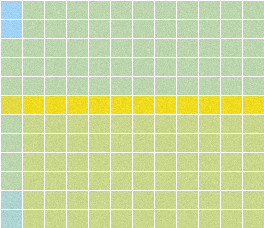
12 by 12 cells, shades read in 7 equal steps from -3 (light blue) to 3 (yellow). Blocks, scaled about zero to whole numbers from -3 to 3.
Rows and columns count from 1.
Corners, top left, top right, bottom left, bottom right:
-3 -1 -2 0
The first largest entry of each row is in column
2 2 1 1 1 2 2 2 2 2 2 2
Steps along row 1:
up same same same same same same same same same same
